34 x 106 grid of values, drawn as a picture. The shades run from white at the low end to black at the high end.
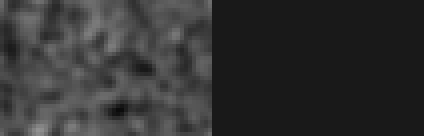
It is made of 1 by 2 panels. Panel 1,1: high, blotchy. Panel 1,2: very high, flat.
